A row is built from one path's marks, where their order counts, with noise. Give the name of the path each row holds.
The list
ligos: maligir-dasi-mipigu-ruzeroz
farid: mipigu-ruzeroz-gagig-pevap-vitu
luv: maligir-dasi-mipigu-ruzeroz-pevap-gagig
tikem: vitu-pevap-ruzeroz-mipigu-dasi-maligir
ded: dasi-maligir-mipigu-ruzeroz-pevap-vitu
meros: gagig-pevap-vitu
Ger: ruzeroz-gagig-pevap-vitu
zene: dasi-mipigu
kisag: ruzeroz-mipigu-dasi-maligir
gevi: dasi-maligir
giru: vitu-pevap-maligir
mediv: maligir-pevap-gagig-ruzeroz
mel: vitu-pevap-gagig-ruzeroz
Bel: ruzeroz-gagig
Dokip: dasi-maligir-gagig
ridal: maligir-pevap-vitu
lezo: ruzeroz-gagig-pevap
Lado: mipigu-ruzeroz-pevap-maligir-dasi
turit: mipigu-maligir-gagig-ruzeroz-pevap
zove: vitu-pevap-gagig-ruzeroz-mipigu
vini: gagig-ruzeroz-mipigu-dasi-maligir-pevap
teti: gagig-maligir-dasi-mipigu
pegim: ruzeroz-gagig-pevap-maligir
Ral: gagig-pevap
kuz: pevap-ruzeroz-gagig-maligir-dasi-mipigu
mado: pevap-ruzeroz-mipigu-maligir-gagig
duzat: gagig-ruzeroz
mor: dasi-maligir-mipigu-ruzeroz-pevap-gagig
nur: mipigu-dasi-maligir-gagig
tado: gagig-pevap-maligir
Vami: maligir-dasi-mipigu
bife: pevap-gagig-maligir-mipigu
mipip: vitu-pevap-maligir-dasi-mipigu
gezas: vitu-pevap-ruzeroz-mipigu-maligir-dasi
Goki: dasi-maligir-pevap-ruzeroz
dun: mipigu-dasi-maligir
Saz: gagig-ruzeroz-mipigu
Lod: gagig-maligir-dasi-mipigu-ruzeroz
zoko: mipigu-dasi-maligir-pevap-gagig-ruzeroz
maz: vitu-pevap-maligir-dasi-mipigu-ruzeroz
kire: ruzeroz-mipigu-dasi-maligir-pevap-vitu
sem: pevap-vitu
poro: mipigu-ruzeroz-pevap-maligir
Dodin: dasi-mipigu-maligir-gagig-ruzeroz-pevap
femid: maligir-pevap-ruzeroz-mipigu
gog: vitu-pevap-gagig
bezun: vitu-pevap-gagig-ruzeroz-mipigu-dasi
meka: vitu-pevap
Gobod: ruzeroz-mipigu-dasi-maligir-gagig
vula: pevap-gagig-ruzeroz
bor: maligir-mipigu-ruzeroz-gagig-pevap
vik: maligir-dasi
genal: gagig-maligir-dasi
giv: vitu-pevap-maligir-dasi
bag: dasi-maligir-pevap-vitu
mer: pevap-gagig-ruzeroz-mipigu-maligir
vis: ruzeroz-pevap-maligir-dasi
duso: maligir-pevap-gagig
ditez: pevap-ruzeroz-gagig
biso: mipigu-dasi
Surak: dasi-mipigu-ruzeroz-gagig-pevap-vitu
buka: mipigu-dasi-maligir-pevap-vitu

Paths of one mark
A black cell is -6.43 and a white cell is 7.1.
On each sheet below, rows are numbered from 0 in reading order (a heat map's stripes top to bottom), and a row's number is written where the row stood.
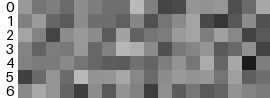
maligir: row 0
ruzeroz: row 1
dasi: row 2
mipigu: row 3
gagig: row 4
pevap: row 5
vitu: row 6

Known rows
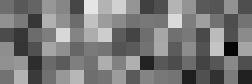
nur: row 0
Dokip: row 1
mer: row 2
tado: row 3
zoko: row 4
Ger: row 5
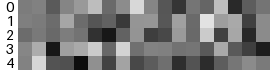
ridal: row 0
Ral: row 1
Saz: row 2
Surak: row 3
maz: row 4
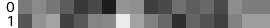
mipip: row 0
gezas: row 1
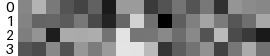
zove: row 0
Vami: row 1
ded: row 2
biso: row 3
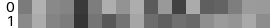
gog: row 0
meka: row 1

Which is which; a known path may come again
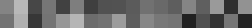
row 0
duzat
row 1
Ger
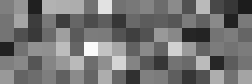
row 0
ded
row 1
Lod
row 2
kisag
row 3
mado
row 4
ridal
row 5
giru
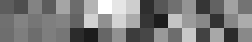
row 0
Lado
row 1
luv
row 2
Saz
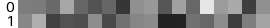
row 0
Ral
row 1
ligos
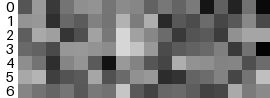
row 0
kire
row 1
zoko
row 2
bezun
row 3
buka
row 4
zene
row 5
mediv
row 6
tikem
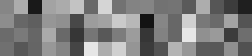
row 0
Surak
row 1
turit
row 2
vini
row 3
nur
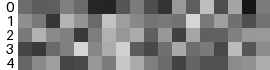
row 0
teti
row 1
Dokip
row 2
gog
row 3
mer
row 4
giv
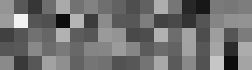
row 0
pegim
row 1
mel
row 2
bife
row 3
genal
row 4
tado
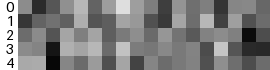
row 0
poro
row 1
kuz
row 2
meros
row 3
bag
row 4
Goki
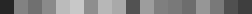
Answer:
sem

